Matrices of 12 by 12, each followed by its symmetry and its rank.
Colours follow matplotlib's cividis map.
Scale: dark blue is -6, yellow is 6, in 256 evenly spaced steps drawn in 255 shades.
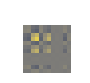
symmetric, rank one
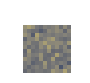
neither, full rank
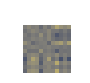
antisymmetric, rank two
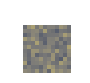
neither, full rank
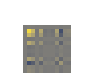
symmetric, rank one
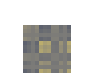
symmetric, rank one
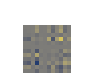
antisymmetric, rank two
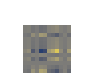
neither, rank one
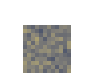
neither, full rank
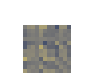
antisymmetric, rank two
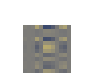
neither, rank one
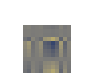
neither, rank one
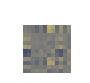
antisymmetric, rank two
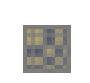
symmetric, rank one
